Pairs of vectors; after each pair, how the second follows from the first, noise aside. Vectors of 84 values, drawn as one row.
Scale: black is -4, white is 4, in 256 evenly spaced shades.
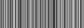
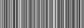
negated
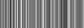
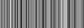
negated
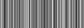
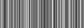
copied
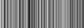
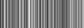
negated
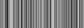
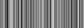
copied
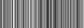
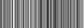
copied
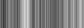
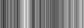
copied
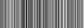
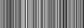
negated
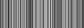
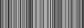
copied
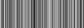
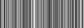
negated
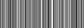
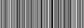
negated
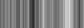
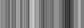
negated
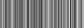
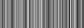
negated
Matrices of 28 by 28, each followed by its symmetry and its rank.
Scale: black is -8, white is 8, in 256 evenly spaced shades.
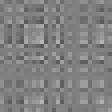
symmetric, rank two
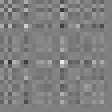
symmetric, rank two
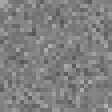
symmetric, full rank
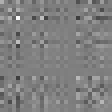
symmetric, rank two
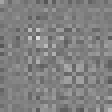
symmetric, rank three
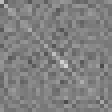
symmetric, rank five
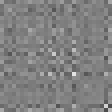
symmetric, rank three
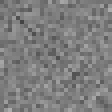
symmetric, full rank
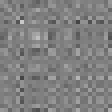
symmetric, rank three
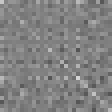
symmetric, rank five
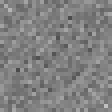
symmetric, full rank
